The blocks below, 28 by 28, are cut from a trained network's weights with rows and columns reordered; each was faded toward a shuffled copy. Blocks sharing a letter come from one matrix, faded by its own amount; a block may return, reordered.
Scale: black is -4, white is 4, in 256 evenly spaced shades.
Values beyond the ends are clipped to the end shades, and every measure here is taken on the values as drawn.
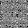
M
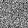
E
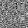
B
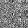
B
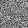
E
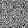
B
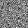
B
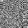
B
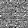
M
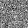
E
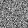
E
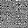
M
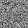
E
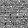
M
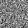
E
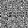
B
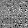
M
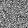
E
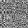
B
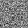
B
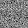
E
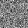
B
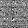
M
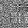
B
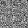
B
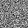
E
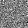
E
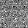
M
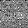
M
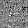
M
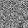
B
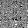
M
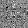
M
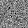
E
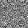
B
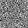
E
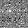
M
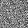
E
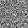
B
